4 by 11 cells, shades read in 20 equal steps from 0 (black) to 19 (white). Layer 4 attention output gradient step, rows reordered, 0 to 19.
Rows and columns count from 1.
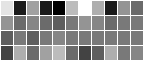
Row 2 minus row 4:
6 -5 2 -4 -7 1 6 3 -5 0 -1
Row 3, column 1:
7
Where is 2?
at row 1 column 2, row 1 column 4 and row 1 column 9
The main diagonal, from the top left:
17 8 7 12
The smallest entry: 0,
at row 1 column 5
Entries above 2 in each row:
7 11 11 11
